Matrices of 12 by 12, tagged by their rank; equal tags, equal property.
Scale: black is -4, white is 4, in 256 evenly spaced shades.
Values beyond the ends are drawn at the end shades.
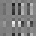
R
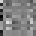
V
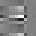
R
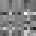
V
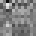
V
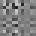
V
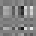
R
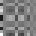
R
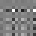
R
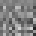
V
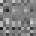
V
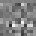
V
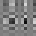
R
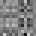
V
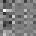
V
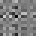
V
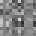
V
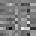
V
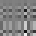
R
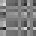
R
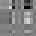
R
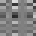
R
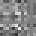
V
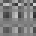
R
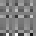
R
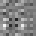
V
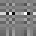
R
